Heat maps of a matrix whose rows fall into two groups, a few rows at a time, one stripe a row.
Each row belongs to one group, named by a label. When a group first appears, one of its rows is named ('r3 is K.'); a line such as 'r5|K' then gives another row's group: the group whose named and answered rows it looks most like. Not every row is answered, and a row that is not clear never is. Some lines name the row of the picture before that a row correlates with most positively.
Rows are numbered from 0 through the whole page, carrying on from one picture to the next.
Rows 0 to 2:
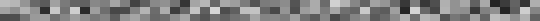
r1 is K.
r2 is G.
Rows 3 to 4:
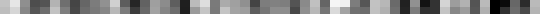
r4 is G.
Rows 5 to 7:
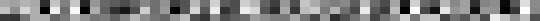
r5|K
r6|K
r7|G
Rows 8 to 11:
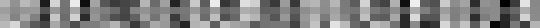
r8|K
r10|K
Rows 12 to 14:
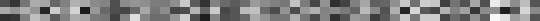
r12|G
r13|K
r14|G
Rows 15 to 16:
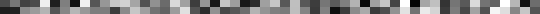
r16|G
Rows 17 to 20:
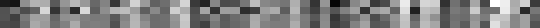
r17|G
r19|G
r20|G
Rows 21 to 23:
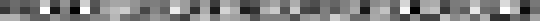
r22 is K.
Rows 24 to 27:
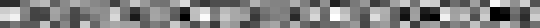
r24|G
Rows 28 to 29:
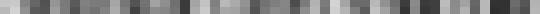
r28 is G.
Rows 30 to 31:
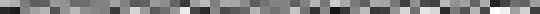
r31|G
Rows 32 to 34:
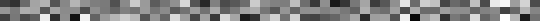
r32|G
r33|K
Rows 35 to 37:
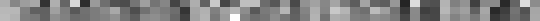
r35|K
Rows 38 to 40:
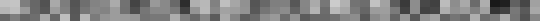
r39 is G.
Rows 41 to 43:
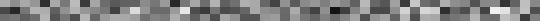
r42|G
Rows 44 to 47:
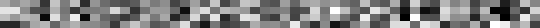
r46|K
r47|G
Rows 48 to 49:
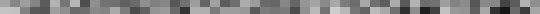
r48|K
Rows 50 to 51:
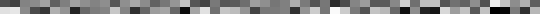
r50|G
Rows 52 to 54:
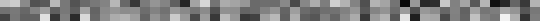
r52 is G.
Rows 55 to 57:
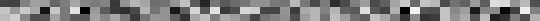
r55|G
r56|K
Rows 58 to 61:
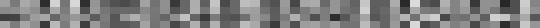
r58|K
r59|K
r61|K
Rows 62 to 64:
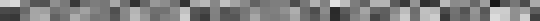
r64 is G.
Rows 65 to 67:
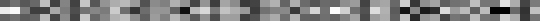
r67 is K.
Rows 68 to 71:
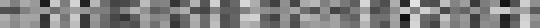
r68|K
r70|K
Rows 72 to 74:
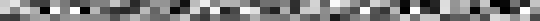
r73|K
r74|G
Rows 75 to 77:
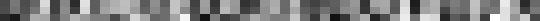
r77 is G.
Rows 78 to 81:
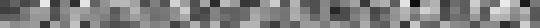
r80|G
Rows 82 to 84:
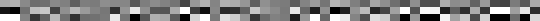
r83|G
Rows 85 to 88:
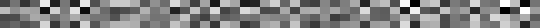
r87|G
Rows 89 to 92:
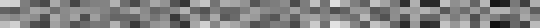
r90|G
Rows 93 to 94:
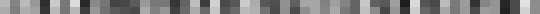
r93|K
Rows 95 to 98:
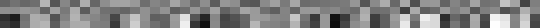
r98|G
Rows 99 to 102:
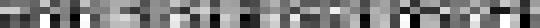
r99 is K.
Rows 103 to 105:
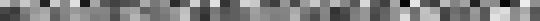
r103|K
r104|G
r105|G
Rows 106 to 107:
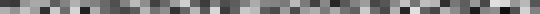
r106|G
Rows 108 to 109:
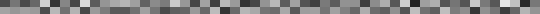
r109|K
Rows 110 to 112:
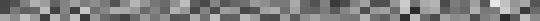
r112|K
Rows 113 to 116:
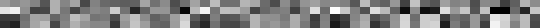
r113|K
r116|G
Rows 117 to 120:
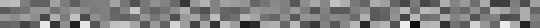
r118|G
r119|K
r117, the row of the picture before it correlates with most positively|114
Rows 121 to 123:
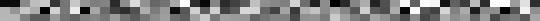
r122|K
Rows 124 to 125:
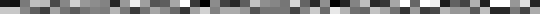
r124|G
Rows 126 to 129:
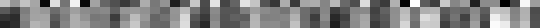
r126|K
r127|G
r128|G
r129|G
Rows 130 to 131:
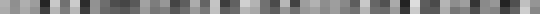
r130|K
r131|K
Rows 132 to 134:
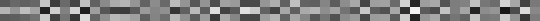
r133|K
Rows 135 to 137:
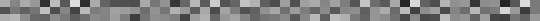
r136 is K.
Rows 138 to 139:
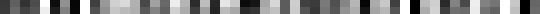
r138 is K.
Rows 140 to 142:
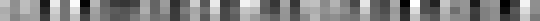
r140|K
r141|K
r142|K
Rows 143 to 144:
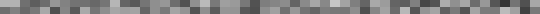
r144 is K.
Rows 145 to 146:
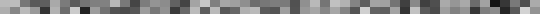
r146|K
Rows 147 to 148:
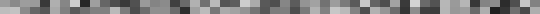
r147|K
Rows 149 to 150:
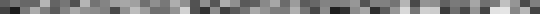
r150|G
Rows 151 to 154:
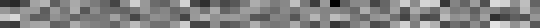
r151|G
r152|K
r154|G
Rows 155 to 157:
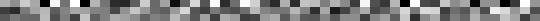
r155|K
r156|G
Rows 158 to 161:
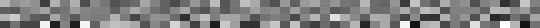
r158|K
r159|G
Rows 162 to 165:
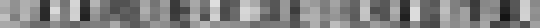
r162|K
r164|K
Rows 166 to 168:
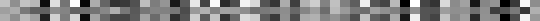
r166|K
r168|K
